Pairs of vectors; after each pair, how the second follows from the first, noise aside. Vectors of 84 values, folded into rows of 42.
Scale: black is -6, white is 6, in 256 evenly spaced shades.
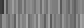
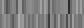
shuffled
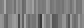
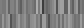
shuffled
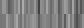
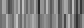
scaled up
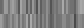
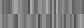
shuffled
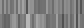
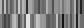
scaled up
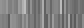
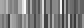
scaled up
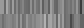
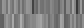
shuffled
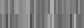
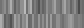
shuffled
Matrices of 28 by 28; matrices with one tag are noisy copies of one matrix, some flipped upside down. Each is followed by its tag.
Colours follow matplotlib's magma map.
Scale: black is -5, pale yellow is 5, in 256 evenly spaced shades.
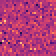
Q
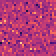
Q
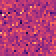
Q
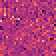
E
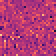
E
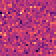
Q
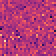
E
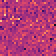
E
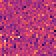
E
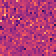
E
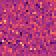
Q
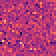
Q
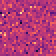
Q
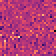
E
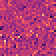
E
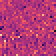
E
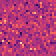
Q
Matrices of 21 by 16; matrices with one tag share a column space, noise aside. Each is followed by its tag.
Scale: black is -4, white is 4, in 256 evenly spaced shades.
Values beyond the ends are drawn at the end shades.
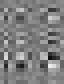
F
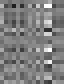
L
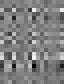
F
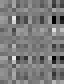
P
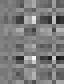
P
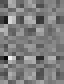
P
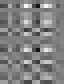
L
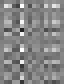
L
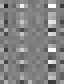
L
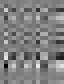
F
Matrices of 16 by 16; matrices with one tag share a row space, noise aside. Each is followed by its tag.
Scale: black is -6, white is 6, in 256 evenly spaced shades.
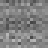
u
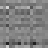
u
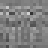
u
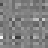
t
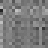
t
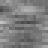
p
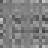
t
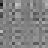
t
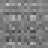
u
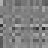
t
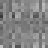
t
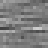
p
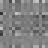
t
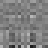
u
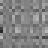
t
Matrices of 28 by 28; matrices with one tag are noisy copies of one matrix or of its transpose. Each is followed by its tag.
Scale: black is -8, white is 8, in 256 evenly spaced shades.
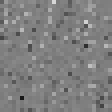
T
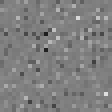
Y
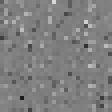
T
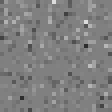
T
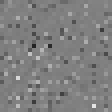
Y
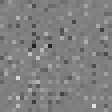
Y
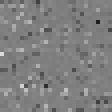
T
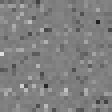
T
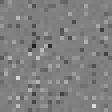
Y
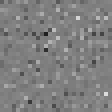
Y
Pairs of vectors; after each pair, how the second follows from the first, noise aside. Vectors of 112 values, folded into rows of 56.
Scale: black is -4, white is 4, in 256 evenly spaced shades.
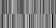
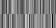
copied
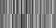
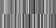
reversed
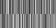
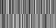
copied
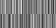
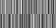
copied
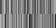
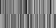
reversed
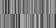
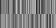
reversed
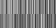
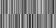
shuffled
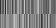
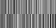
reversed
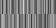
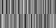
copied
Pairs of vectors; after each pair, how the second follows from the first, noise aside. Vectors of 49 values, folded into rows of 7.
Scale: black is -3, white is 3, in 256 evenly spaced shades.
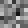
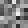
negated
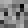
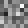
sign-scrambled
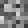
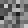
sign-scrambled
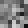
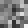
negated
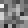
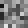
negated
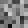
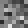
sign-scrambled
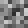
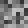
negated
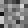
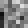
sign-scrambled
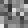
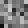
negated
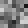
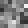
negated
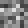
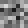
negated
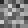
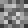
reversed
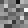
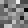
negated
